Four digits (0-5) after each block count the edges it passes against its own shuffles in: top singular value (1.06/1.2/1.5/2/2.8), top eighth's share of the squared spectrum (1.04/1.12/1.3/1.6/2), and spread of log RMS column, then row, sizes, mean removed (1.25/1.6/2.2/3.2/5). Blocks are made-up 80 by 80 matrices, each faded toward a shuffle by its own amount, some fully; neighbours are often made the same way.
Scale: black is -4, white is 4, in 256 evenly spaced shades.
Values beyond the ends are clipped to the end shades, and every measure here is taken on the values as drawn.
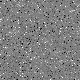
0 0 0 0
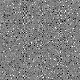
4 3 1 1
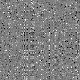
4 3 2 0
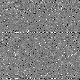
4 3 0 2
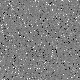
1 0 0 0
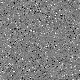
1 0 0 0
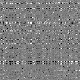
5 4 2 3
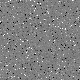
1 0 0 0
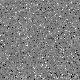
2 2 0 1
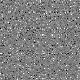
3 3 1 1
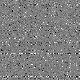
4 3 1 2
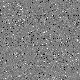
3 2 0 1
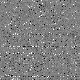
3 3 1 2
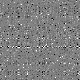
4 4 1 2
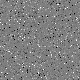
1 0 0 0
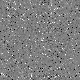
2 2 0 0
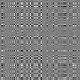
5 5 4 4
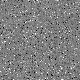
1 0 0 0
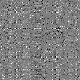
4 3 2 2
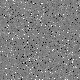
0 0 0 0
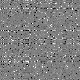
4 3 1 2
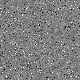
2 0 0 0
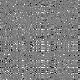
5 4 2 3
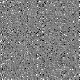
4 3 2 2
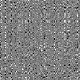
4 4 3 2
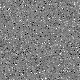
2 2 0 0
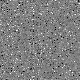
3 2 0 0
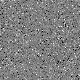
2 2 1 0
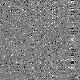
4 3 2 2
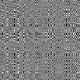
5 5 4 3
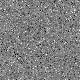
0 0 0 0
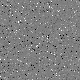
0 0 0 0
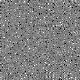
3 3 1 1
